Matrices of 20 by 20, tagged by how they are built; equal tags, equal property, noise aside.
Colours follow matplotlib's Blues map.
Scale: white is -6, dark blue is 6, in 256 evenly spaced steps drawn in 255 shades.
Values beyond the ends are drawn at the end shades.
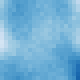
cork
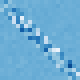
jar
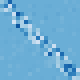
jar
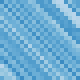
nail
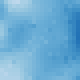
cork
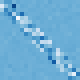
jar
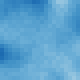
cork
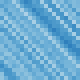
nail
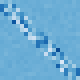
jar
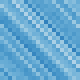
nail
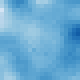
cork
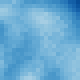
cork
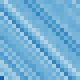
nail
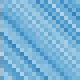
nail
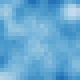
cork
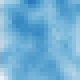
cork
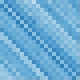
nail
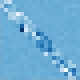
jar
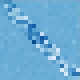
jar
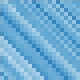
nail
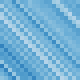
nail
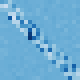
jar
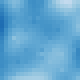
cork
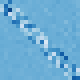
jar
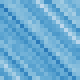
nail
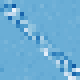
jar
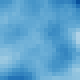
cork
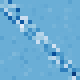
jar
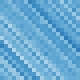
nail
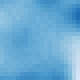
cork
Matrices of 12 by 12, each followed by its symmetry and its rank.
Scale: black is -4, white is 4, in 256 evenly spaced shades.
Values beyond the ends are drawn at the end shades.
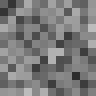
symmetric, full rank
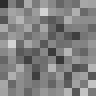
symmetric, full rank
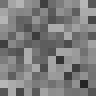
symmetric, full rank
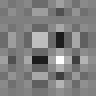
symmetric, rank one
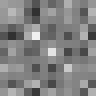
symmetric, rank two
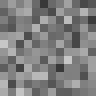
antisymmetric, full rank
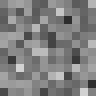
antisymmetric, full rank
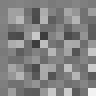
symmetric, rank two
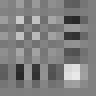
symmetric, rank one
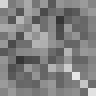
symmetric, full rank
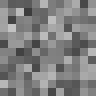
antisymmetric, full rank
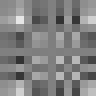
symmetric, rank one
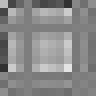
symmetric, rank one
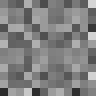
antisymmetric, rank two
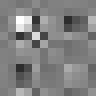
symmetric, rank two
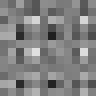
antisymmetric, rank two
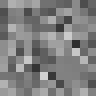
antisymmetric, full rank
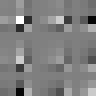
symmetric, rank one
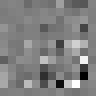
antisymmetric, rank two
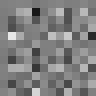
antisymmetric, rank two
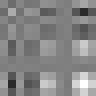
symmetric, rank one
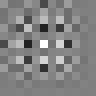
symmetric, rank two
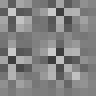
symmetric, rank two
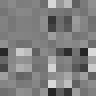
antisymmetric, rank two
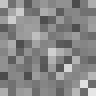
symmetric, full rank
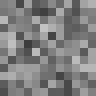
antisymmetric, full rank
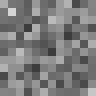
symmetric, full rank
